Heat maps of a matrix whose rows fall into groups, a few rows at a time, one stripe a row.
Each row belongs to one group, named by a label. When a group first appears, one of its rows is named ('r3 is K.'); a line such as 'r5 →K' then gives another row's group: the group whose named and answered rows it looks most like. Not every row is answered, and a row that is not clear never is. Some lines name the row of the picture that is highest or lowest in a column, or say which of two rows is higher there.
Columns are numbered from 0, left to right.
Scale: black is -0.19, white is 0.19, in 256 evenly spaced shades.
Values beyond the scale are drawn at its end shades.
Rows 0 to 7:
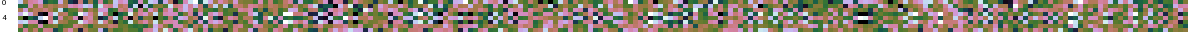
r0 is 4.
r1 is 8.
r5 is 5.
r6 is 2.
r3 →5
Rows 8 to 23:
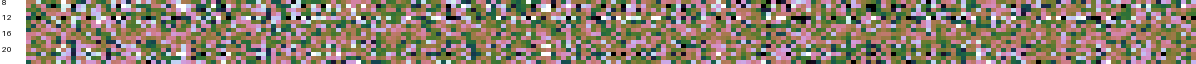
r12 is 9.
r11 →5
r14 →8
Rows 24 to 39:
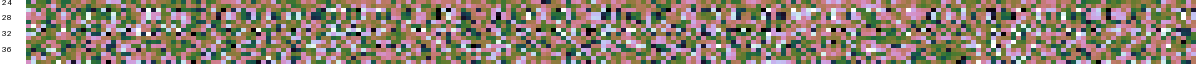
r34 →9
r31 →9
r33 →5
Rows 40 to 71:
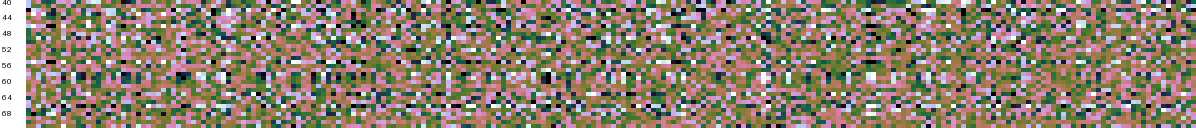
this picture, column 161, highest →63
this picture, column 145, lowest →66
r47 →2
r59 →4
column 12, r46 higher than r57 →Yes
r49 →9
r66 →4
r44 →4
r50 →8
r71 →9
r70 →2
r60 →4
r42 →2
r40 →5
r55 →5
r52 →4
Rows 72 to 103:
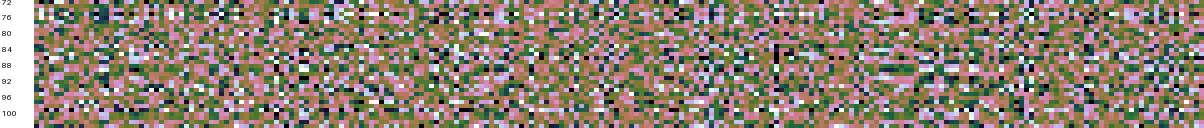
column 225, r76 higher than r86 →No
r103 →4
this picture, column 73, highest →93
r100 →5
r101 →5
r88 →5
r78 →4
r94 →8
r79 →4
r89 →5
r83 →8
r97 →2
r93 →2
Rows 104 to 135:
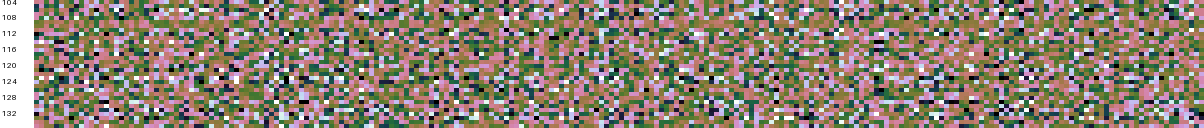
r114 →5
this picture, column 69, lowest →106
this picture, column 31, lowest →117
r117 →8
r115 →4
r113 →4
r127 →5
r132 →2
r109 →9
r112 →2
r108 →4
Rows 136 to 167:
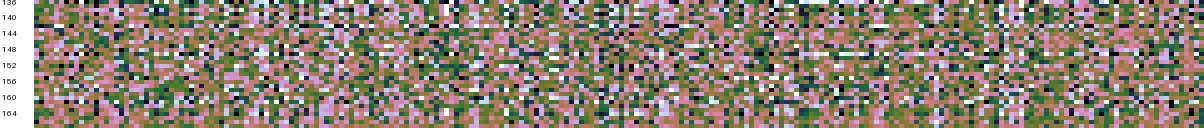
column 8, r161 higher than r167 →No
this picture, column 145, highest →158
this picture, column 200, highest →152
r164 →9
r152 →4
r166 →2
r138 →8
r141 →9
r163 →9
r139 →9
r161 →8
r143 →5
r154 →5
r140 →2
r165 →2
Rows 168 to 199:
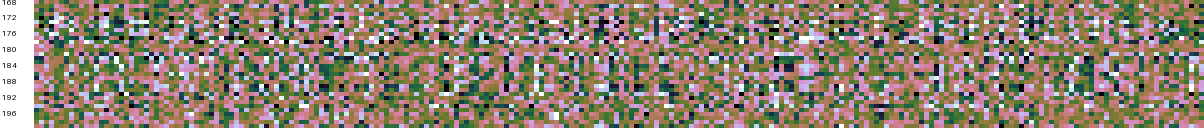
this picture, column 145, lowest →191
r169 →9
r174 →5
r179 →5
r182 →8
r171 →2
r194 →5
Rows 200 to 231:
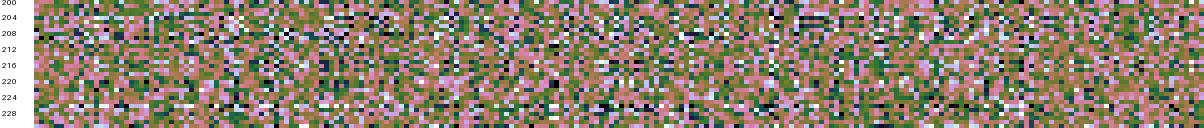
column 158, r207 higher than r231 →No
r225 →9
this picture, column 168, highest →209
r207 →2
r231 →5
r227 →2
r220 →4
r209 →5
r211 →4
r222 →8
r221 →4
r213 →4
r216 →5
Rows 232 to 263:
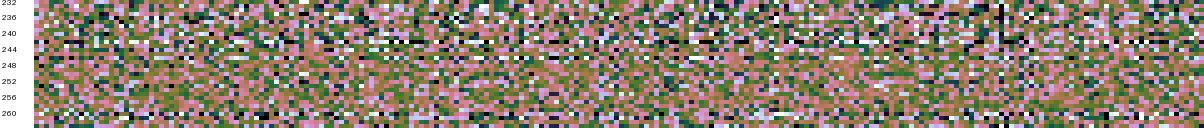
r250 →5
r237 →4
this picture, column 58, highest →235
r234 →2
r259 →9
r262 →5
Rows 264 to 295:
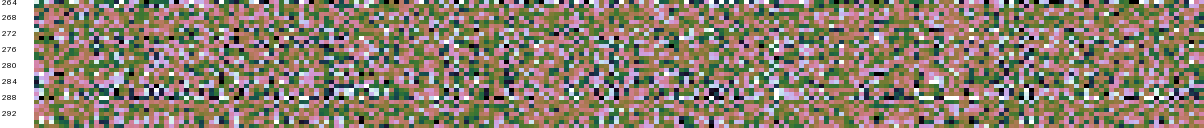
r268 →2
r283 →2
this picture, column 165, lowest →285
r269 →5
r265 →8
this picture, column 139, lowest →284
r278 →8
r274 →9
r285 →8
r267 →8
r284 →2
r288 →5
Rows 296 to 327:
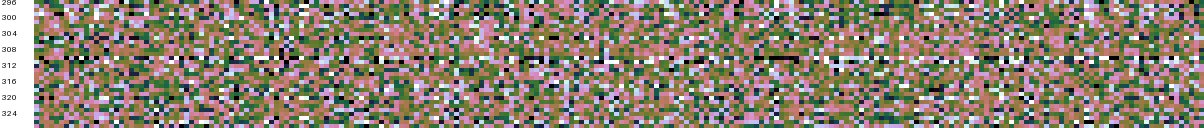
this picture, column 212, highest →320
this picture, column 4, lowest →299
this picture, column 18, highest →296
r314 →4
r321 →8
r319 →9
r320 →5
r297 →5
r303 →2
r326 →8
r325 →5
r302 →9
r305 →4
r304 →8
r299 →5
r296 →9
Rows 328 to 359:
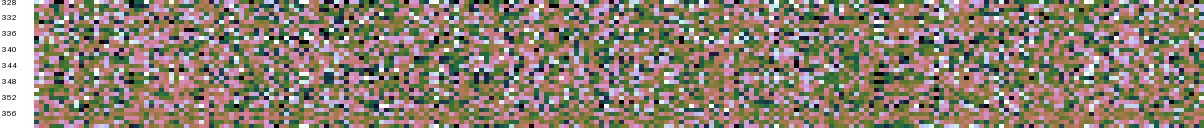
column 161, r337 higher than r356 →No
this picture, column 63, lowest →332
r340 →9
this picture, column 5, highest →333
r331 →2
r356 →2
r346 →5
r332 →8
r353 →4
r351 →9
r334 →5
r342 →4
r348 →5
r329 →4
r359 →5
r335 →4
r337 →2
